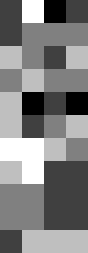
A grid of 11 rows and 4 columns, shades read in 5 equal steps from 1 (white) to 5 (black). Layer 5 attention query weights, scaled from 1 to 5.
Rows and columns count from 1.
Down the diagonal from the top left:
4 3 4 3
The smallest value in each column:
1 1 2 2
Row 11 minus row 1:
0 1 -3 -2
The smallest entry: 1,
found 4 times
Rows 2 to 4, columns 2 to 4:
3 3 3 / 3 4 2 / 2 3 3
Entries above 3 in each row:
3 1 1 0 3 1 0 2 2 2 1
